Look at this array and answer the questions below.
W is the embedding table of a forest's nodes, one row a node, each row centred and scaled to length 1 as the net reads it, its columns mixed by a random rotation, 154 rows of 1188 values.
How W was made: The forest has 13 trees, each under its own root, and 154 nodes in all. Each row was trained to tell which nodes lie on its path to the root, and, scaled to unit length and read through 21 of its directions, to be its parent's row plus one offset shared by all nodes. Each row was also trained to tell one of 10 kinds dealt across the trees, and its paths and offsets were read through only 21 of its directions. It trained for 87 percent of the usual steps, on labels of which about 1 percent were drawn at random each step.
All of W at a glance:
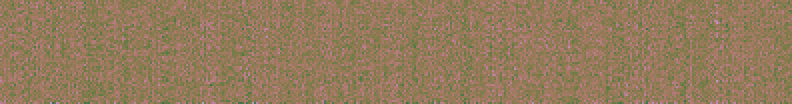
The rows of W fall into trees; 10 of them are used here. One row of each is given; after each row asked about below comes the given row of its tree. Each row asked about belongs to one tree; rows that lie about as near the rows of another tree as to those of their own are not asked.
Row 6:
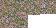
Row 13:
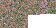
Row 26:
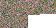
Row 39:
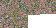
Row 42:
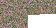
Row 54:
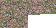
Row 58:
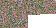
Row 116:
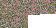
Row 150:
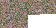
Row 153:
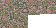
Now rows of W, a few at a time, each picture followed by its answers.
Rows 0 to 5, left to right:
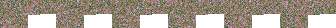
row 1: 39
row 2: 54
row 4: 39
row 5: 116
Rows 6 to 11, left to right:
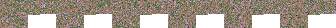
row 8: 153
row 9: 153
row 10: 42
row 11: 58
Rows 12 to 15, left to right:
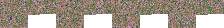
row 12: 6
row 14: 42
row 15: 39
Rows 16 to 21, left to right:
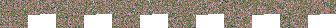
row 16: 6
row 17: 26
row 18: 26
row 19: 26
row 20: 54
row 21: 13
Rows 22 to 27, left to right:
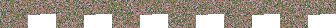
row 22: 26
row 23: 42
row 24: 150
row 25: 42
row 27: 26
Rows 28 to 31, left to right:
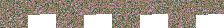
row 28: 39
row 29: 150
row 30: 26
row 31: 58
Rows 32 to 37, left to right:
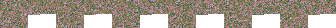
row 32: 58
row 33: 150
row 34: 39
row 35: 153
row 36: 153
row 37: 39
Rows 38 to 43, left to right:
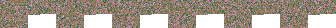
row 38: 26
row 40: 42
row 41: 42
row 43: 6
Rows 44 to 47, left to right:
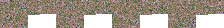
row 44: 150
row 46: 13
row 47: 26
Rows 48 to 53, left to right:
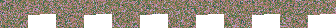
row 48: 26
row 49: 116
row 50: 150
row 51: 39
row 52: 6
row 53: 150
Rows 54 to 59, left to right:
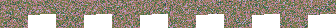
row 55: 26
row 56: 150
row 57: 42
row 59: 116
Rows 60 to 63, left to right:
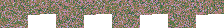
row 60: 13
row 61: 42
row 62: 13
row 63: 116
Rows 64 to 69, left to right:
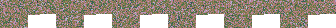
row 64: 13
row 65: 39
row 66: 6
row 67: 153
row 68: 116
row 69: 13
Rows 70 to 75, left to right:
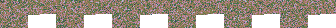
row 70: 54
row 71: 13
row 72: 153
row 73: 42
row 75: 26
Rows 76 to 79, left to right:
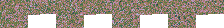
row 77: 150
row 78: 39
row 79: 26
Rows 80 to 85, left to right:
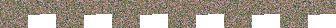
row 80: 39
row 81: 153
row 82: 26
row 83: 116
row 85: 13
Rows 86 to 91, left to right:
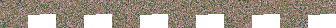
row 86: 39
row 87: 13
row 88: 54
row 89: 153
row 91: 26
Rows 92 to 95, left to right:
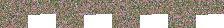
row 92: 6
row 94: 42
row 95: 54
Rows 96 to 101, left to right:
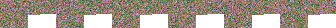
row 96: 13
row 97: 58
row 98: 39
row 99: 13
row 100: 150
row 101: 54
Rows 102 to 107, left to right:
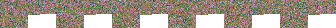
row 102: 54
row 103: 42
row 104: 13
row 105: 6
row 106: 42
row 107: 153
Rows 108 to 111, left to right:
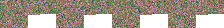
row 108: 13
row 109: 42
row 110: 39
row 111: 6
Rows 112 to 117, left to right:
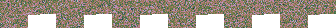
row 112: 6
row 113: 39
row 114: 54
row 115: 42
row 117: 42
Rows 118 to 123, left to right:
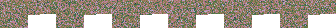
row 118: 13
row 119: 54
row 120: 153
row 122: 150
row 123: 26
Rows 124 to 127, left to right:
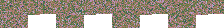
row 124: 150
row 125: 6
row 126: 13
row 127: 6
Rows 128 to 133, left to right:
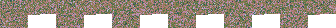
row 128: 6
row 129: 6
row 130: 153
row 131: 54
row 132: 26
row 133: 150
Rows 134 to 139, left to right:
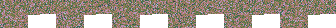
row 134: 39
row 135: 39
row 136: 6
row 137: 150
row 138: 6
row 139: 39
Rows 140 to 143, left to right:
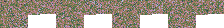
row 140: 6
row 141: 6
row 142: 153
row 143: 13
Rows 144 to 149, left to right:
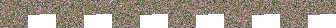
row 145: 13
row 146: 150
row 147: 26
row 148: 39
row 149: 13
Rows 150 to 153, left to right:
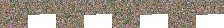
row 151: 6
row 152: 150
